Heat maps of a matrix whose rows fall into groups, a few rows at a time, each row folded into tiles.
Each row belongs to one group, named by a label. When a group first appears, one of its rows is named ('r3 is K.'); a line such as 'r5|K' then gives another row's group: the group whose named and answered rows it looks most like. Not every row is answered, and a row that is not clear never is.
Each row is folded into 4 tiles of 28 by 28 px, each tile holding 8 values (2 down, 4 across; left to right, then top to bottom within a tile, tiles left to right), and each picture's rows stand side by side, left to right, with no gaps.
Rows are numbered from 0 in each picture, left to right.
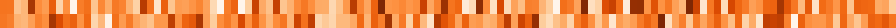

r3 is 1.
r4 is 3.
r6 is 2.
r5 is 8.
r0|3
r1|3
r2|3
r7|8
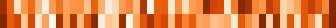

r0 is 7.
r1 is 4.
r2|1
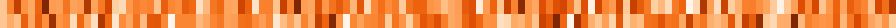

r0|1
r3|8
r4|2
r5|8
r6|3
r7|4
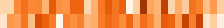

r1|3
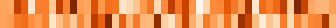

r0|2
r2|8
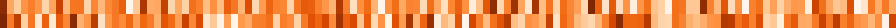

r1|3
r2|8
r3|7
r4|1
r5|3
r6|3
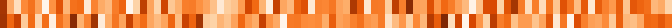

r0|7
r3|2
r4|1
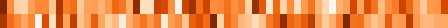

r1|8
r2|3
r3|4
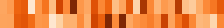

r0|2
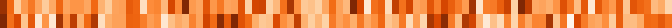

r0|7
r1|2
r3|2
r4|8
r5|8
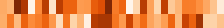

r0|2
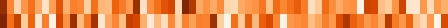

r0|7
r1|8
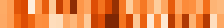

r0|2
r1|7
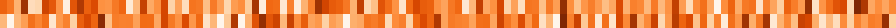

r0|8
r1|3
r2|4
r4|3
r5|7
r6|7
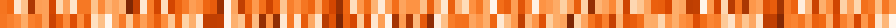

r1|2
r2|1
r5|4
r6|2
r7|3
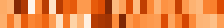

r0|2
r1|4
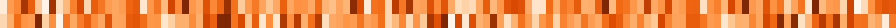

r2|7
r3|2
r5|1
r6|2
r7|4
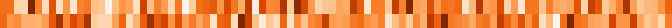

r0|3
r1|4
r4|3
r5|4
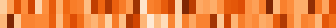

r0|4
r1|8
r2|1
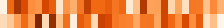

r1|3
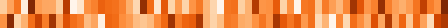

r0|4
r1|3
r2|3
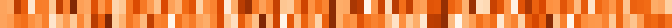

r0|2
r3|2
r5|8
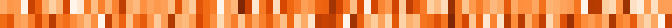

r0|4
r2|2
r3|8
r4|7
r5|4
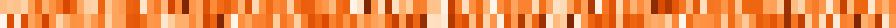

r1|2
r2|8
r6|8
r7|7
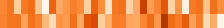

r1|3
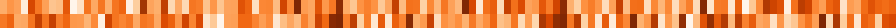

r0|4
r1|3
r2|2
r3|7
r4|2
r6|4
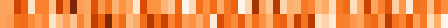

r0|2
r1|4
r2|3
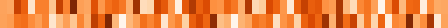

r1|8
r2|8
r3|7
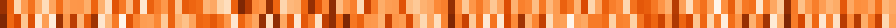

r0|7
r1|8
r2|1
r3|4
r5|8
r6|7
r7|7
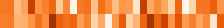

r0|3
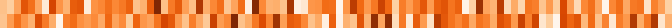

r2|4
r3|1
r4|3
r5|7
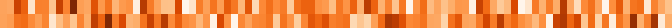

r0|2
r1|4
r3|3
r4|4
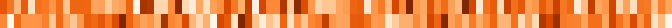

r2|8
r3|2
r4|2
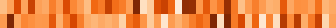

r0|4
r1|8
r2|7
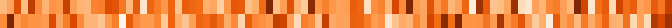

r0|4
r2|1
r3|2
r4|4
